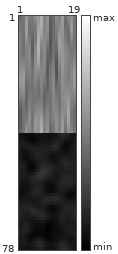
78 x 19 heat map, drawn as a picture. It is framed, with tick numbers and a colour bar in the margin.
It is made of 2 by 1 panels. Panel 1,1: middling, streaked downward. Panel 2,1: very low, blotchy, faint in contrast.
